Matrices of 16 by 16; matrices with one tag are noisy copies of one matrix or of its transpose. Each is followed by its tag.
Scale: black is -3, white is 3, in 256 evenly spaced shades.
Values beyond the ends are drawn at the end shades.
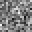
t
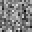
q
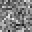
t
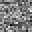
q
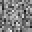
q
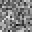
t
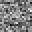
q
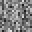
q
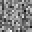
q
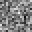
t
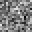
t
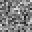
t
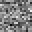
q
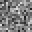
t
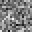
t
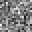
t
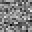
q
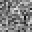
t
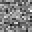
q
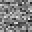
q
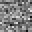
q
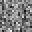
q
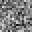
t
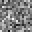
t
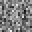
q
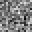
t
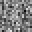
q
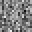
q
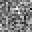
t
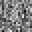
q
